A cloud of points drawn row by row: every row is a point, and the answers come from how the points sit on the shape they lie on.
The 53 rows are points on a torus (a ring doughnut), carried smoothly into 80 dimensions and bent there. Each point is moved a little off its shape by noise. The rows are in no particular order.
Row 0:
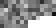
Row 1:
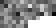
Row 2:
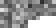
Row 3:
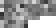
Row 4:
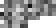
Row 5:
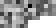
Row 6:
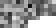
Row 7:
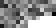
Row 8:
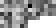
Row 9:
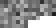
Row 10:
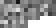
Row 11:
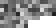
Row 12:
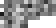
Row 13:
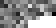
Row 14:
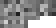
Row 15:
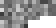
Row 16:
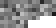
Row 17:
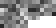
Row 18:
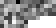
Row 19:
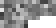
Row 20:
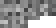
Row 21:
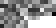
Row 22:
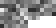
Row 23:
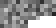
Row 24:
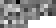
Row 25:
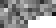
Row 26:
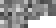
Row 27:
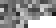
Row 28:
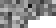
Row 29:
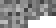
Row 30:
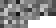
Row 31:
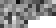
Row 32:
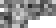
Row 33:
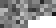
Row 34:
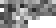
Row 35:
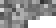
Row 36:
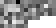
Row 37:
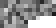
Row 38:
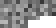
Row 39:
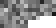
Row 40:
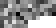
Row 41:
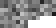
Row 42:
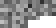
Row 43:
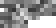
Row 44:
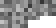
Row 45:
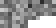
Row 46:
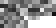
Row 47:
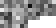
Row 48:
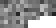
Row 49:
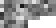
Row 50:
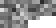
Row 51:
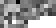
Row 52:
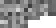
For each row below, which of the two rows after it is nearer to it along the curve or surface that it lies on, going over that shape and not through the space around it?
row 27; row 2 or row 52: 2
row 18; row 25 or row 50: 25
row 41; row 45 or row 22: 22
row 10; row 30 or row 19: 30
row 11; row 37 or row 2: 2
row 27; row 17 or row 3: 3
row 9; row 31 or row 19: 31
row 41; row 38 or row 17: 17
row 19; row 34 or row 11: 11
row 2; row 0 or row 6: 6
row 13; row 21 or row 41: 21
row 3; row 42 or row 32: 42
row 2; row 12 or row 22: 22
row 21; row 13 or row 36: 13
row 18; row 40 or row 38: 40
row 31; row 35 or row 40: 40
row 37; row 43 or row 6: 6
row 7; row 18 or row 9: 9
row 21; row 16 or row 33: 33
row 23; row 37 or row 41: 37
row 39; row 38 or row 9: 9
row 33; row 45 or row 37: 37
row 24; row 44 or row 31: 44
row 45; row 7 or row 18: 18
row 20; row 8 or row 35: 35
